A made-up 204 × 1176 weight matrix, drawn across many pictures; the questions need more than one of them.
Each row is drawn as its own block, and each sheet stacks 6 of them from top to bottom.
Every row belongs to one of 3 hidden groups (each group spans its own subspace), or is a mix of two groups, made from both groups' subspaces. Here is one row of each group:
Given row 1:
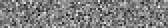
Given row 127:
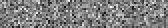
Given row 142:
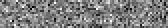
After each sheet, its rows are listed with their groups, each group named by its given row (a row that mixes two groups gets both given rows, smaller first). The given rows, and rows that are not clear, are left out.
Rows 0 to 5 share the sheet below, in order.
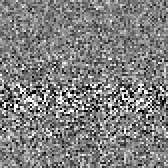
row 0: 142
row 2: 127
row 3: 142
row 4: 1
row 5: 1
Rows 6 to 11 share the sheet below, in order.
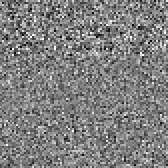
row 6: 142
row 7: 142
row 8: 1
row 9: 1
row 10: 127
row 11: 1
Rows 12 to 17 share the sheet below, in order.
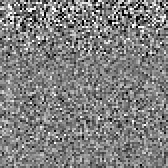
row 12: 142
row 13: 1
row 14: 1
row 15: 142
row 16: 127 and 142
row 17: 127 and 142
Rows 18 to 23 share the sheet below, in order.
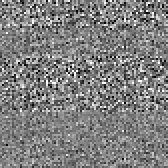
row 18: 1
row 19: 1
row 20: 1 and 127
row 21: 1
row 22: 1
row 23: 1
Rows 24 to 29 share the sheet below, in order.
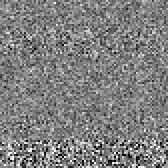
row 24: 1 and 142
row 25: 1 and 142
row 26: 142
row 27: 142
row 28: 1
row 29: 142
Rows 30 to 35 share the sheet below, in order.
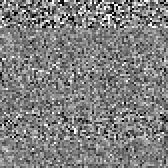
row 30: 127
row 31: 142
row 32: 127 and 142
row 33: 1
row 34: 127
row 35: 142
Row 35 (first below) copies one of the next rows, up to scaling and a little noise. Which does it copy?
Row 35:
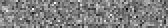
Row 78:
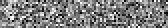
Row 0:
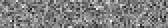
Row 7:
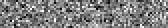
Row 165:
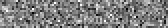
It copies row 165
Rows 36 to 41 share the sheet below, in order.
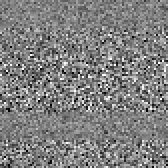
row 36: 127
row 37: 127
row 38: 127
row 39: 1
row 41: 1
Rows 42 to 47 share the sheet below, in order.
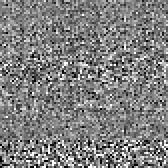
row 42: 1
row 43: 1
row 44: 127
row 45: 142
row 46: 1
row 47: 127 and 142
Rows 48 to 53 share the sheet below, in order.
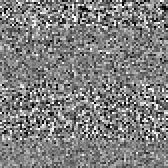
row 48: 127
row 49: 142
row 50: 127
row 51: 1
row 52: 1
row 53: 1
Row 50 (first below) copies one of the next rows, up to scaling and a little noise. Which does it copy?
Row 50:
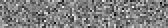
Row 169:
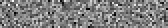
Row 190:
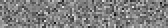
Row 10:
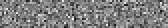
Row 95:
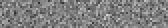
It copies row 190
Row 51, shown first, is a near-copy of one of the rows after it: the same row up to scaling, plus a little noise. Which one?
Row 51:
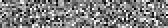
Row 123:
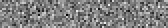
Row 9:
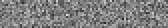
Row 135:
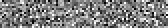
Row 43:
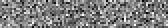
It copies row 135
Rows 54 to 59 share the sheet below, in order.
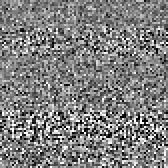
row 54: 127 and 142
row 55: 1
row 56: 127 and 142
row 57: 127
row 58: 1 and 142
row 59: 127
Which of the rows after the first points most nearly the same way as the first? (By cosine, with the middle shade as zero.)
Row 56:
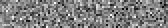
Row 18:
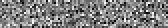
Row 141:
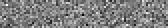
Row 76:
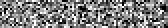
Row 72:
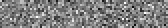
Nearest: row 76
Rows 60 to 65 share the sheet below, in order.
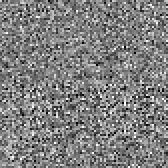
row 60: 1
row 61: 1
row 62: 142
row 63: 1
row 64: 1
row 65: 142
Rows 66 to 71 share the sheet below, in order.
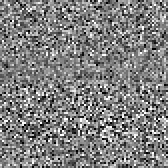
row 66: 142
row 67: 1 and 127
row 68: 142
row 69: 1
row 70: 127
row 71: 1
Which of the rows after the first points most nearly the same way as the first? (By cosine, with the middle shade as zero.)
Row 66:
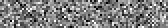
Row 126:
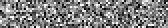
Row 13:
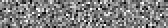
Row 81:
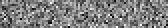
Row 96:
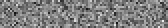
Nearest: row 126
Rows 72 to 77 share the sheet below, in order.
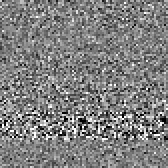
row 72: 1 and 127
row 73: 142
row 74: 127
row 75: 1 and 127
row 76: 127
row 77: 127
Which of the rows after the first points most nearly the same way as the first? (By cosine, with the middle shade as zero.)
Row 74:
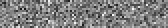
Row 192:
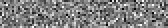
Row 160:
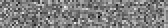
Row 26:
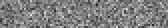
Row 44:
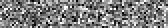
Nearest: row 160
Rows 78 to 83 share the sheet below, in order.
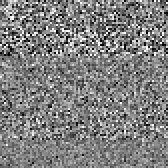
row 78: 142
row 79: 1
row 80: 142
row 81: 1 and 142
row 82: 1
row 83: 1
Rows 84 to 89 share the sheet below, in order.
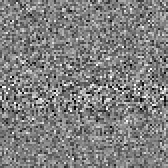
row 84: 142
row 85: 1
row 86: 142
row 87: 127
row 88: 142
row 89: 127
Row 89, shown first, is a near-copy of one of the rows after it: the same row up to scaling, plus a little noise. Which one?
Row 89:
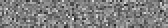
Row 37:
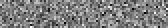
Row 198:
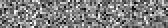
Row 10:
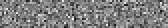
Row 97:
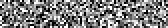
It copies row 10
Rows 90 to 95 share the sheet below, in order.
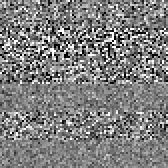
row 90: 127
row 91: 127
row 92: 1
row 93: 142
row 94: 142
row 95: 127
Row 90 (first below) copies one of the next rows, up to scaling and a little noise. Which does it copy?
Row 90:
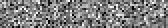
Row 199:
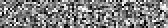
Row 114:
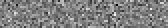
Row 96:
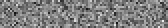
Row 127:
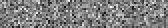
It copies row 127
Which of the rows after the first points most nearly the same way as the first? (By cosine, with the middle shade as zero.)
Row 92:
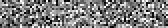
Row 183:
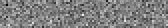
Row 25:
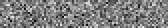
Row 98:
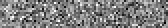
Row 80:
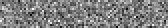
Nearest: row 25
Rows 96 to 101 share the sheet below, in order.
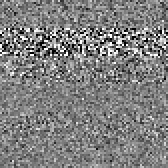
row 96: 127
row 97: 127
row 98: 142
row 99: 1 and 127
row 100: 1
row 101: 142
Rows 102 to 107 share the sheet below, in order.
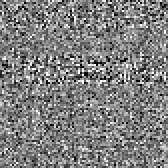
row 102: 127
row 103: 142
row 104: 1 and 142
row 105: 142
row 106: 127 and 142
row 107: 127
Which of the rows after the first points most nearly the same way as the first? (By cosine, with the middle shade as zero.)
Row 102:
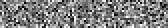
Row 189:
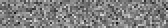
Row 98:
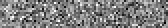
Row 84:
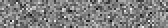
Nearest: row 189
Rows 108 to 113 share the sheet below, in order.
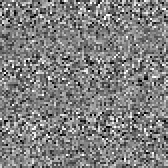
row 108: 127
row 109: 142
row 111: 142
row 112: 127
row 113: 1
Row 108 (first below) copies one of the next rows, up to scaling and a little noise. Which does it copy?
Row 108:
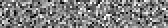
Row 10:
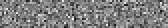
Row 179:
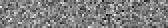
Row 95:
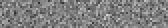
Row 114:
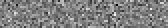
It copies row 95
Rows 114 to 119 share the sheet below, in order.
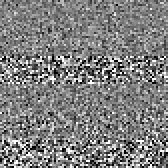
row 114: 127
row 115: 127
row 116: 127
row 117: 1
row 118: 1
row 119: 142
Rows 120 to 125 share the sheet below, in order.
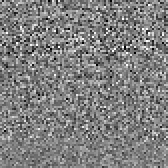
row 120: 1 and 127
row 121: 1
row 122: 142
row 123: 1
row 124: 1
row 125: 127
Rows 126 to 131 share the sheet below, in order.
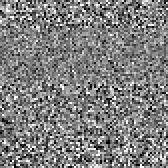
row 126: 1 and 142
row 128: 127
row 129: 127
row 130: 142
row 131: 142
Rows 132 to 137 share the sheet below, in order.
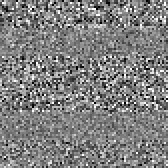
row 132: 142
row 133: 142
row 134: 1
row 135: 1
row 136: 1 and 127
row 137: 1
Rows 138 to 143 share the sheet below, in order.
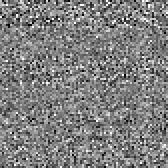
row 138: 1
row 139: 142
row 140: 1
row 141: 1
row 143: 127
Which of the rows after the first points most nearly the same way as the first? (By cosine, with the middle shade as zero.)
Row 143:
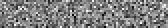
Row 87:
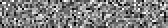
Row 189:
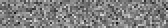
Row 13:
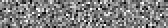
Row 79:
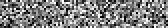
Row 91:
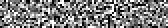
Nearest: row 87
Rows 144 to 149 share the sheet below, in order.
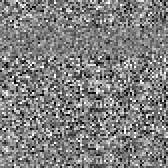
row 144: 142
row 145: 1
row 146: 142
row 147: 142
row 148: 1
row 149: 142
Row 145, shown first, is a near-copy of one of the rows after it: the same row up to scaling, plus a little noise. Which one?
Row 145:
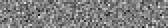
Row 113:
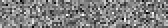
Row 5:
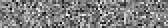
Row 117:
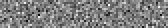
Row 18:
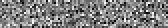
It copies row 117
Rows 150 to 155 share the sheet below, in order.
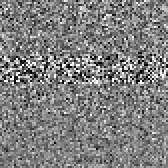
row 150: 127
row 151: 1 and 142
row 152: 142
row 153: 1
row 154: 1 and 127
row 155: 142
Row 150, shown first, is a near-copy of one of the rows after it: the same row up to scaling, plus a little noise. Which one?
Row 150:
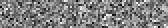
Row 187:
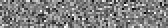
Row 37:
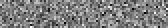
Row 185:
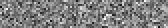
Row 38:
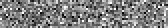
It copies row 185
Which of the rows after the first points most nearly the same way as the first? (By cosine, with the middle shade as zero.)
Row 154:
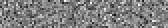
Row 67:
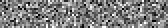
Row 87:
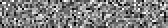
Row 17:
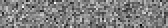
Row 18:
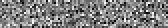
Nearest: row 87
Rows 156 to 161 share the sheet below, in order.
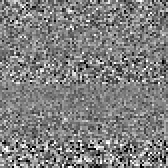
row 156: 142
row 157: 127 and 142
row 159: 1
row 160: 127
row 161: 142
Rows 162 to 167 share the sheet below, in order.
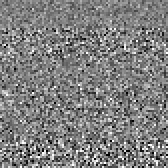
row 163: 1
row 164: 127
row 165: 142
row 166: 127 and 142
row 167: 1
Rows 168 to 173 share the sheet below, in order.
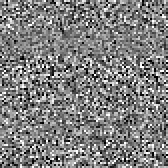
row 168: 1
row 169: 127
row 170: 1
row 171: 1
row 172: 142
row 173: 1
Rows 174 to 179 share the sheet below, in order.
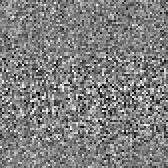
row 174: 142
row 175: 127 and 142
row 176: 127
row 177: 1 and 127
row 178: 1 and 127
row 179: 127
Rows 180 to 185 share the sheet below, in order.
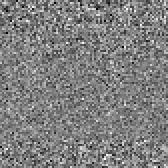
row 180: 142
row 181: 1
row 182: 127
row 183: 1
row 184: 142
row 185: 127
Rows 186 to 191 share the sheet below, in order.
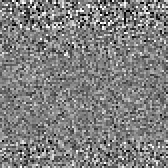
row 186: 1
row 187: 127
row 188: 1 and 127
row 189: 127 and 142
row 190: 127
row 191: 1
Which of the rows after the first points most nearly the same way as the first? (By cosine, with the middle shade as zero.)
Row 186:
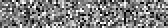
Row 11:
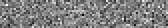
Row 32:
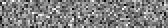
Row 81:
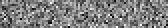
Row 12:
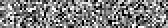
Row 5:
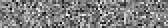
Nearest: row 11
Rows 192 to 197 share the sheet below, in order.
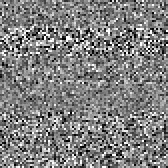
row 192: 1 and 127
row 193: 1 and 142
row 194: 142
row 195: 142
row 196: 127
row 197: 127
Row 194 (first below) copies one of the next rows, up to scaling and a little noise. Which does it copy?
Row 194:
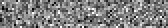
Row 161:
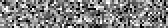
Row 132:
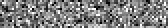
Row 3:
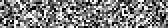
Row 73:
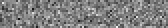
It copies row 73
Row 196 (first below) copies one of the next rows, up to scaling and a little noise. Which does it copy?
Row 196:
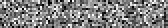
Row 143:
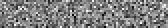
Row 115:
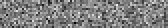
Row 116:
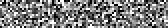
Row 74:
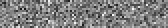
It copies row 115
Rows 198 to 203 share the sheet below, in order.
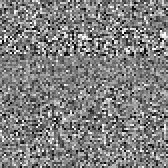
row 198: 127
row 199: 127
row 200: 1
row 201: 127
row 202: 127
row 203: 1
